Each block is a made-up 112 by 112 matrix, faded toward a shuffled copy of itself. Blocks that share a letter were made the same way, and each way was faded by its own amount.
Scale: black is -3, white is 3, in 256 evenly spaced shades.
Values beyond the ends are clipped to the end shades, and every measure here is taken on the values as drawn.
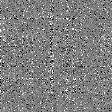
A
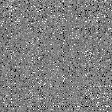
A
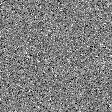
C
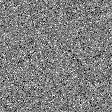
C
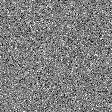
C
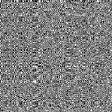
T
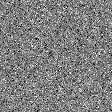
C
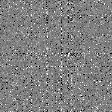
A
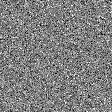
C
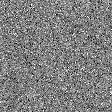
C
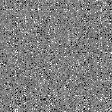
A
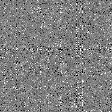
A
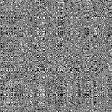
T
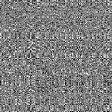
T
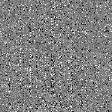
A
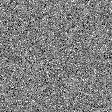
C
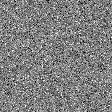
C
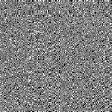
T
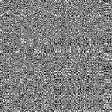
T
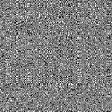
T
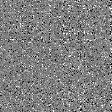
A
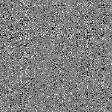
A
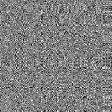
T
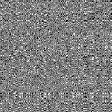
T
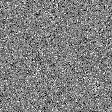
C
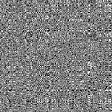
T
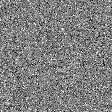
C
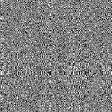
T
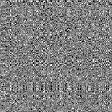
T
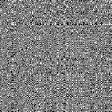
T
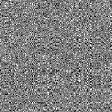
T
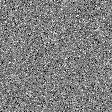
C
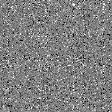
A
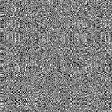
T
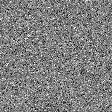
C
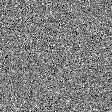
C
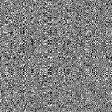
T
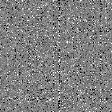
A
